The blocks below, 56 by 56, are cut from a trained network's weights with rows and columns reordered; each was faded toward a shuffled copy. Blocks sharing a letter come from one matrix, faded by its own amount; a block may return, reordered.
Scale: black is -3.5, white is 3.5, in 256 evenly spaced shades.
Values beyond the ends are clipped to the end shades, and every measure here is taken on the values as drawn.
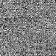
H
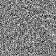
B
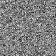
B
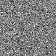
H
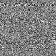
B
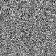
B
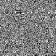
B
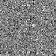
H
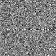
B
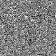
B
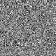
B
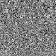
B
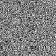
B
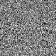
H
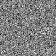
B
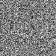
B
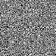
B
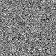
B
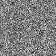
B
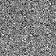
H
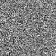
B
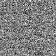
H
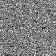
B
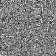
H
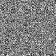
B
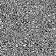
H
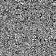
H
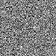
B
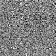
H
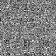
H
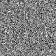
B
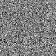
B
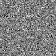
B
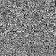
B
